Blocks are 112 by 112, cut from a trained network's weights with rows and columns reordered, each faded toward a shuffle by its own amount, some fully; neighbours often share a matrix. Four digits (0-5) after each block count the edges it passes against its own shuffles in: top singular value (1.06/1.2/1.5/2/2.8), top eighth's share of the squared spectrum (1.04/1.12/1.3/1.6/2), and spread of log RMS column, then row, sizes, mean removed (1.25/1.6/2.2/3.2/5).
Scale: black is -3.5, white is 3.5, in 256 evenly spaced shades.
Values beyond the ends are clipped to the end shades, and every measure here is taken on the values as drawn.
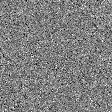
0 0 0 0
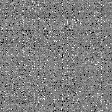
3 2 2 0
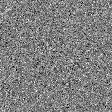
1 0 0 0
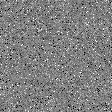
0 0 0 0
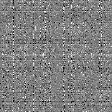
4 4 4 0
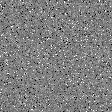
0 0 0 0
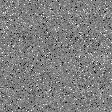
1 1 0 0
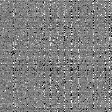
4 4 3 0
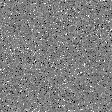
0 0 0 0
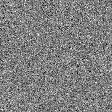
0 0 0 0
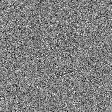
1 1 0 0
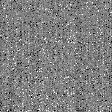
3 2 0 2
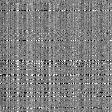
5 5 1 4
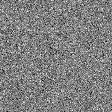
2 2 0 1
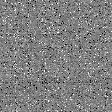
2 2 2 0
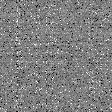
2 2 2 0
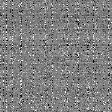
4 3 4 0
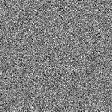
3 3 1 2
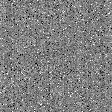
2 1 0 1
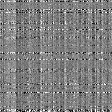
5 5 1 4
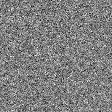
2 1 0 0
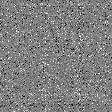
2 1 1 0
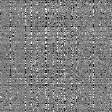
4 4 4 1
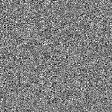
3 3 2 2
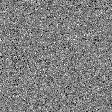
1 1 0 0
